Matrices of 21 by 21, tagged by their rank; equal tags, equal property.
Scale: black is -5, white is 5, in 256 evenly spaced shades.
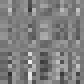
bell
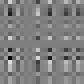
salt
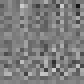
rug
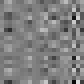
bell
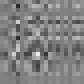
bell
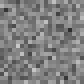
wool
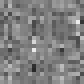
rug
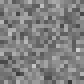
wool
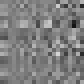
rug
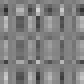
salt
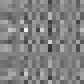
bell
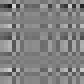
salt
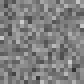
wool
